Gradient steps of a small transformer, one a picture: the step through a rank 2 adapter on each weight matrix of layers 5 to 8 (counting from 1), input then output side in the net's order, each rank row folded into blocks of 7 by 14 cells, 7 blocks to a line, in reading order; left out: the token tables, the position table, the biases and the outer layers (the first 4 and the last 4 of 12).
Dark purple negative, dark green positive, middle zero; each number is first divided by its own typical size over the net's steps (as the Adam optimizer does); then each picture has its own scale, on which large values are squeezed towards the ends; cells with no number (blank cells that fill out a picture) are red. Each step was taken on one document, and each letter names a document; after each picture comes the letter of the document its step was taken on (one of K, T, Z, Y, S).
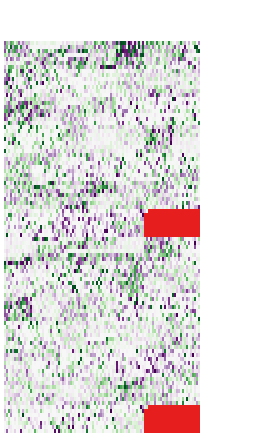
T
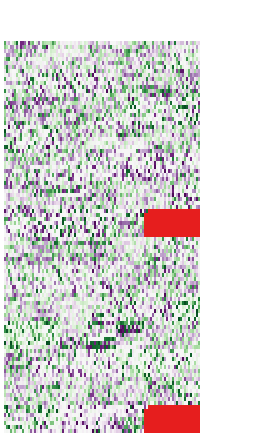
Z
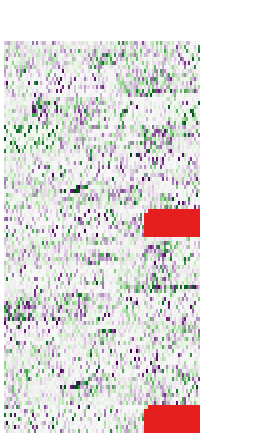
T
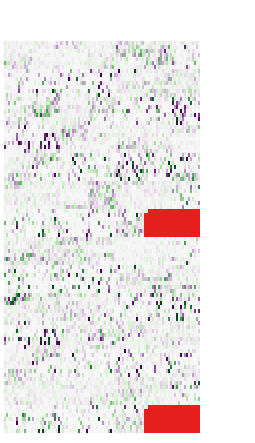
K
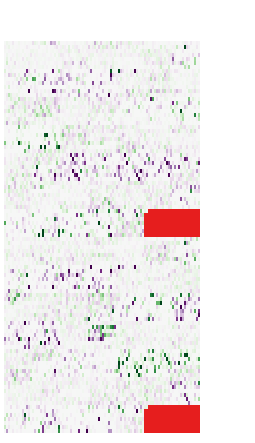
K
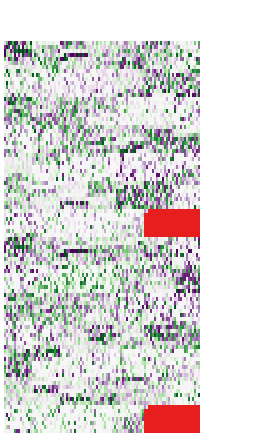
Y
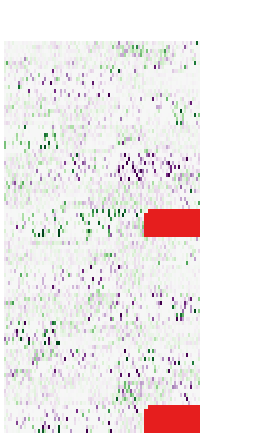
K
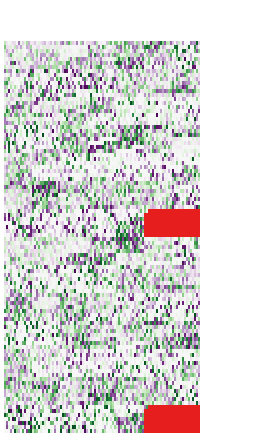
Z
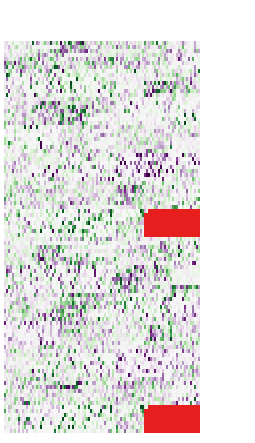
T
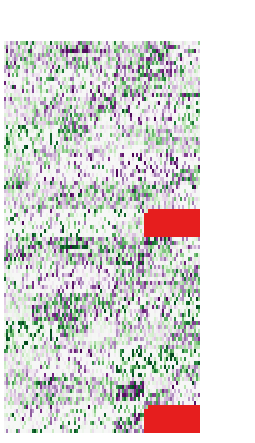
Y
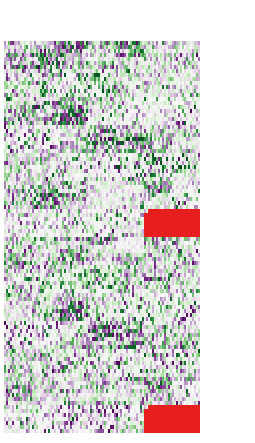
Z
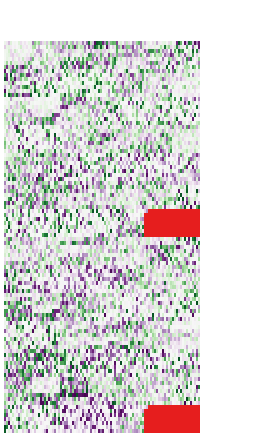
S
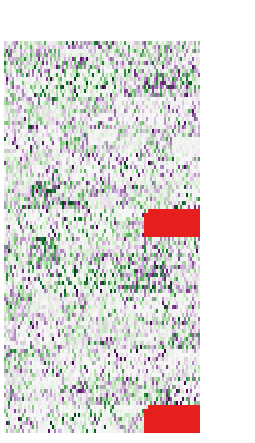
T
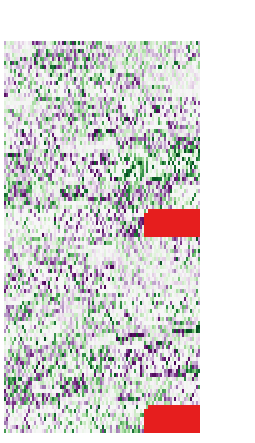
S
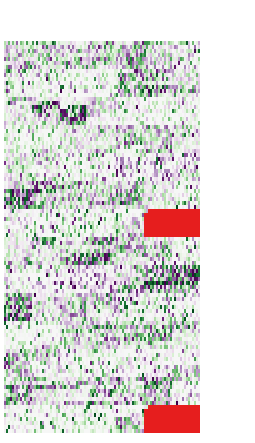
T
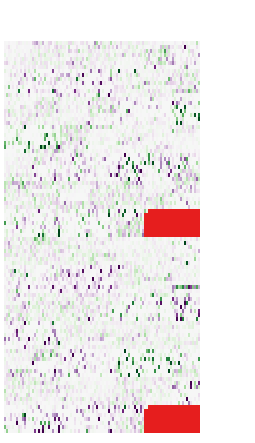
K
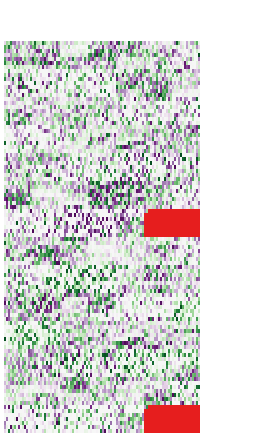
S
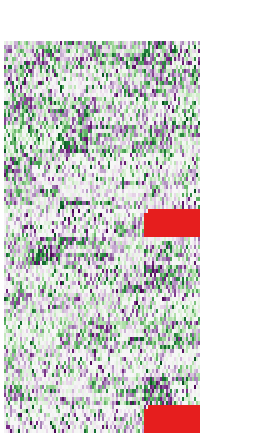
Z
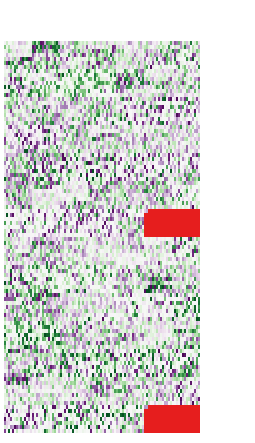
S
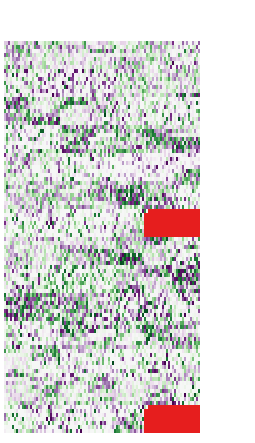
Y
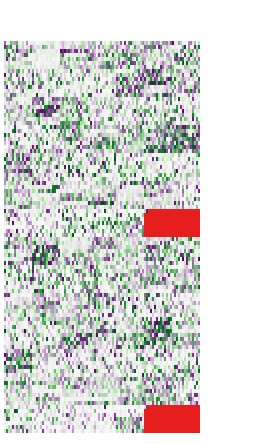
Z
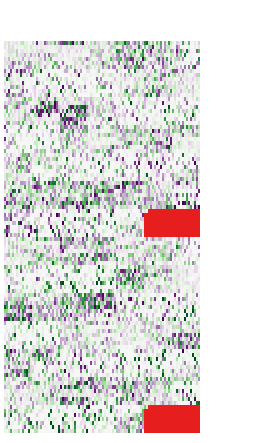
T
